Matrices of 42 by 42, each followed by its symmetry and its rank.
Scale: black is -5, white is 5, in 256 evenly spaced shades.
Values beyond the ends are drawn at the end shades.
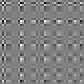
symmetric, rank one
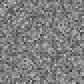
symmetric, full rank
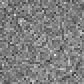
symmetric, full rank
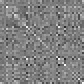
symmetric, rank five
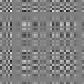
symmetric, rank one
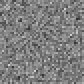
symmetric, full rank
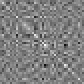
symmetric, rank five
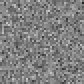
neither, full rank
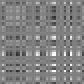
symmetric, rank one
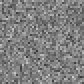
neither, full rank
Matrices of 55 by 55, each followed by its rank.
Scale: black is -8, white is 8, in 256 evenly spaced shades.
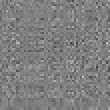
five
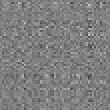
five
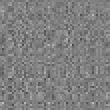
five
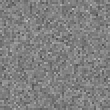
full rank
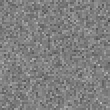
full rank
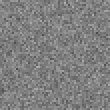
full rank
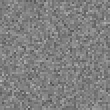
full rank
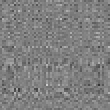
five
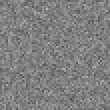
full rank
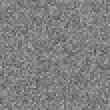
full rank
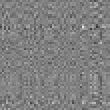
five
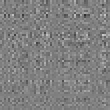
five
